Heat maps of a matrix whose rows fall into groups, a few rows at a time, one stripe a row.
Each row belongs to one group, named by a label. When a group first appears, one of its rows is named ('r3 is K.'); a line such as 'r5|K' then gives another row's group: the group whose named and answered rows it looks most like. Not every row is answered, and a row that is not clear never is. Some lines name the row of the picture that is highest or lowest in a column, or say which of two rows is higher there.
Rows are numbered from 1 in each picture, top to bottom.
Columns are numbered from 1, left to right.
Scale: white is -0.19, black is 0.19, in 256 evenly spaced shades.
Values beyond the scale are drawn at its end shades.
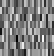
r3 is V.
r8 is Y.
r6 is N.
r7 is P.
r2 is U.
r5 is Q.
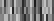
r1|V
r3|V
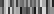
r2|V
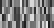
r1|Q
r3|U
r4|Y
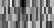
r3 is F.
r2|N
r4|U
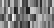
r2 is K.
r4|K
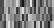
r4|U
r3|Q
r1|V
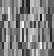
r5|Q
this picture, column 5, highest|4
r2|K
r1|K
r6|Q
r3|U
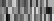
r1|F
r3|N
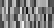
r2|Q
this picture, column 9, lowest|2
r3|N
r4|P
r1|Y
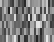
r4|K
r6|F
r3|F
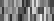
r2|F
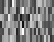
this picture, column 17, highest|1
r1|Y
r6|F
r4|Q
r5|P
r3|K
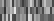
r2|F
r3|Q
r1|V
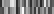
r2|P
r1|F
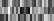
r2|K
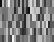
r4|Y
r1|Q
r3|F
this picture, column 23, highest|1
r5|V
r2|K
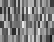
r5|U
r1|U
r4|P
